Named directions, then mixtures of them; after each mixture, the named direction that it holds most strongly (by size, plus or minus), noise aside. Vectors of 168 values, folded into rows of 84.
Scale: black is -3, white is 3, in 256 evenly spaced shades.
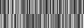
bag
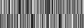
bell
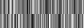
bag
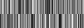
bell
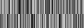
bell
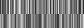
bag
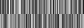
bell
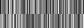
bag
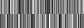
bell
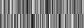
bell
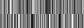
bell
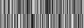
bell
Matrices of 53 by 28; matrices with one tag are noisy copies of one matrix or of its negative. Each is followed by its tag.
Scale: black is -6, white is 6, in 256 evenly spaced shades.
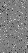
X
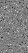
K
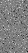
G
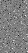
G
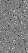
G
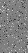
X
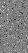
X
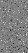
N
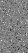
N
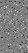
K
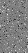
X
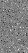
N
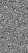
K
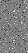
G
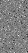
G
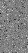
X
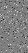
K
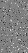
N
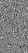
K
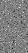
G
